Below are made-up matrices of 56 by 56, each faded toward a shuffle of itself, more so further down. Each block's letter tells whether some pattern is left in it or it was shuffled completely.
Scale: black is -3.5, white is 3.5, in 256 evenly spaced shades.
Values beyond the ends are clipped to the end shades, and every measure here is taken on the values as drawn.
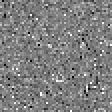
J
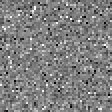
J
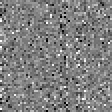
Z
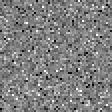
J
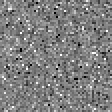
J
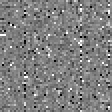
Z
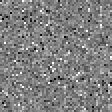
J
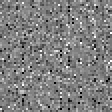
Z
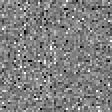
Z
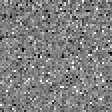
J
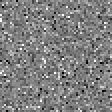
J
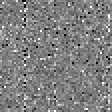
Z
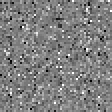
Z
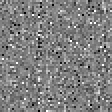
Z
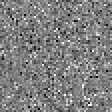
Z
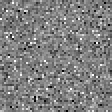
J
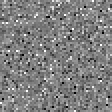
J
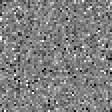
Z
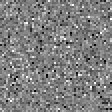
J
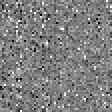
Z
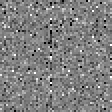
Z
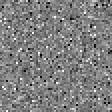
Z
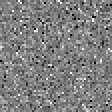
J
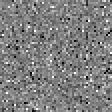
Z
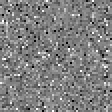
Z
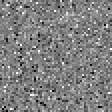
J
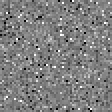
J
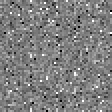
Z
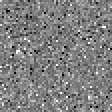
J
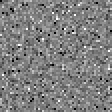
J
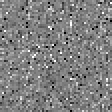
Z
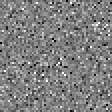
J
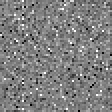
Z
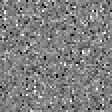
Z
